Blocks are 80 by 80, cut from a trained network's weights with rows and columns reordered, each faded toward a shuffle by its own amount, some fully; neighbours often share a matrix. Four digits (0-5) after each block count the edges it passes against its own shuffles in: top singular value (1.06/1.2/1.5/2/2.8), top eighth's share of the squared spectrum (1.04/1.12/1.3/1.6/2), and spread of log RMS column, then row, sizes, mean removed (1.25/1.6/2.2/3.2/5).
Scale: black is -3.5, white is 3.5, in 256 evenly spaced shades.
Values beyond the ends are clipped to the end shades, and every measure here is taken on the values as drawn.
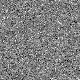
1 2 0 0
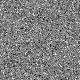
0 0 0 0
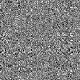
3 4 2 2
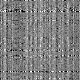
5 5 2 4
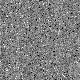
0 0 0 0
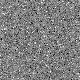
0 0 0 0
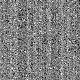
3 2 0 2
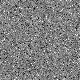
0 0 0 0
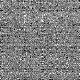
3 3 2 0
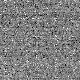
2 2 2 0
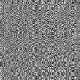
4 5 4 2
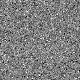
1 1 0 0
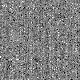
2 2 0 1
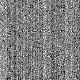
4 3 1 2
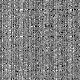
4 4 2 3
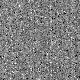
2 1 0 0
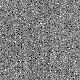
1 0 0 0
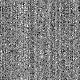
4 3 0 2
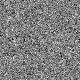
0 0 0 0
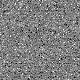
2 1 1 0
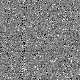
2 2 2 0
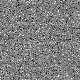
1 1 0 0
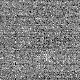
3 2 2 0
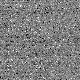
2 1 0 0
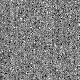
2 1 0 0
